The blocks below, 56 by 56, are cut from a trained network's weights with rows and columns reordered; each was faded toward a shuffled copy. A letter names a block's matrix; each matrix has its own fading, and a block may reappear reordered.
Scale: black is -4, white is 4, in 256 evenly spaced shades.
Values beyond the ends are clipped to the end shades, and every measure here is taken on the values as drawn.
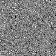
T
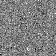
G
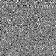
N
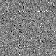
T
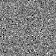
T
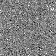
G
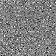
N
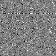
N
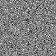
T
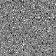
T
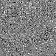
N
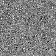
G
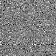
N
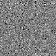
T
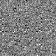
T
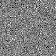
T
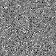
N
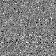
N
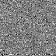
N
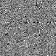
T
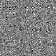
T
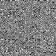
N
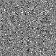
T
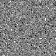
T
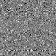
N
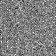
G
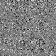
N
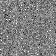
G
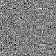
T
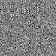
T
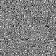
N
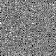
T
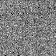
G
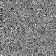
T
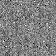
G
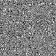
N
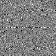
N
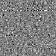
N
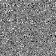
N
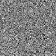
T
